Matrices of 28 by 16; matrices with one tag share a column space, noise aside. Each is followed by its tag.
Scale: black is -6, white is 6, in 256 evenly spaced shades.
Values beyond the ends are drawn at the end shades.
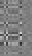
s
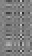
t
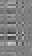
s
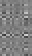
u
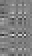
u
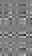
u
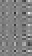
t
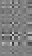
s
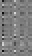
t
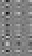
t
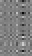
t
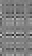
u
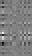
s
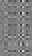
t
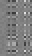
t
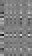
u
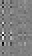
s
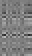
u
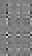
u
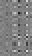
t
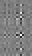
u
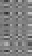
t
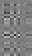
u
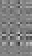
s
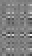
u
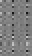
t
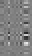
s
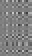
t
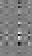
s
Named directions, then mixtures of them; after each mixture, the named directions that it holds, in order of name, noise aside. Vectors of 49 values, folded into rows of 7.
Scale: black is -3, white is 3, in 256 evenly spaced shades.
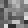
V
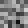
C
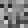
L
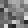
V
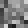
V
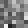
C, V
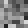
V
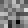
C, L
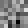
C, L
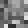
V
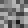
C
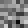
C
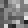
V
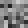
L, V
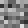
C, L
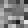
C, V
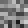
C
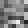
C, V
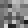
L, V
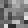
V
